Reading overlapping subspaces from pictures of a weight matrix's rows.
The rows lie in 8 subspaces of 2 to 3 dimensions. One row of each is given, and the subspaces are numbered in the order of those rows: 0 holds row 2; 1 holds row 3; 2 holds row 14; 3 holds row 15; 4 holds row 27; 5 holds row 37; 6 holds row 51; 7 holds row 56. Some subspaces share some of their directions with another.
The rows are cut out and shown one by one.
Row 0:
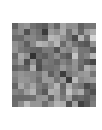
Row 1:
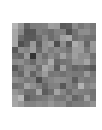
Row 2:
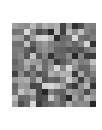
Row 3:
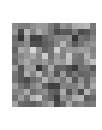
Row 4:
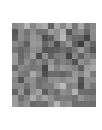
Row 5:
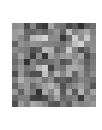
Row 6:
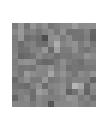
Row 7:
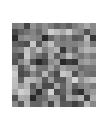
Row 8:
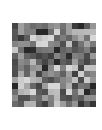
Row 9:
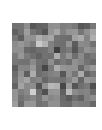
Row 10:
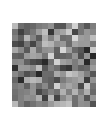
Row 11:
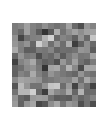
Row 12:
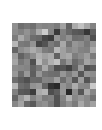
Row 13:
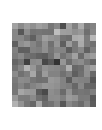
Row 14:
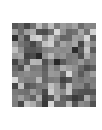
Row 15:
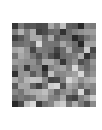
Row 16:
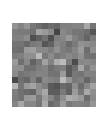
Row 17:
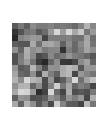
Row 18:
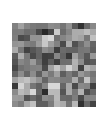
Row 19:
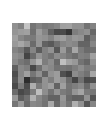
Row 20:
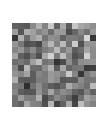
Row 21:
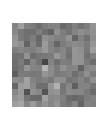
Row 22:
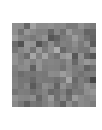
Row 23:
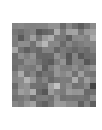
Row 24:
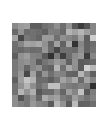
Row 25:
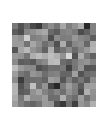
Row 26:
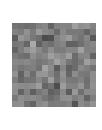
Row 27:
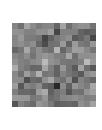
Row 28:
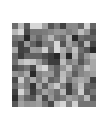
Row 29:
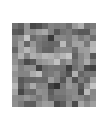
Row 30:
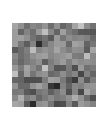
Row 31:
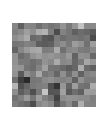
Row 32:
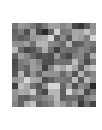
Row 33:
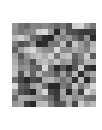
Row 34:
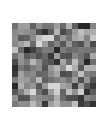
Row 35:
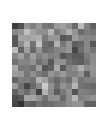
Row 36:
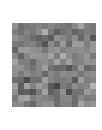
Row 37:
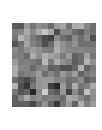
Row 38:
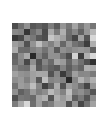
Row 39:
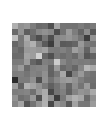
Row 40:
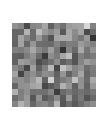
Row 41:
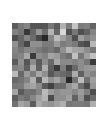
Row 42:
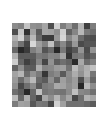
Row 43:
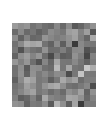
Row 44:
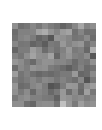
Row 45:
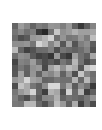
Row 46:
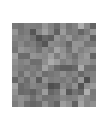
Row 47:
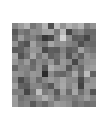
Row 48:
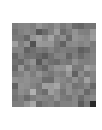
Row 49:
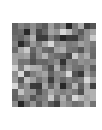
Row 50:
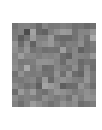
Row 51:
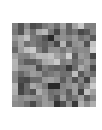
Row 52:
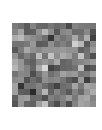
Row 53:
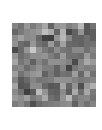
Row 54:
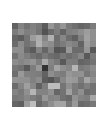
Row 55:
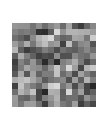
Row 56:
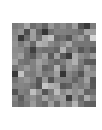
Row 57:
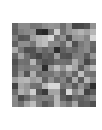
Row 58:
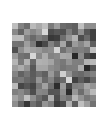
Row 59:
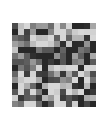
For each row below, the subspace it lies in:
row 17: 7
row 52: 1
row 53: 1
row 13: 3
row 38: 0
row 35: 5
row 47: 1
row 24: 2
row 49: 7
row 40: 7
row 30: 3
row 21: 5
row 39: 2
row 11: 1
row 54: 3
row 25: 6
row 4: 1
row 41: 0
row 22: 0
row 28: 6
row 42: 1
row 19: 7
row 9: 6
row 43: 2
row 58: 0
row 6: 6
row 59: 1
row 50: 7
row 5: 1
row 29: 6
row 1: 5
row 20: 2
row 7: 7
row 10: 4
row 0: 0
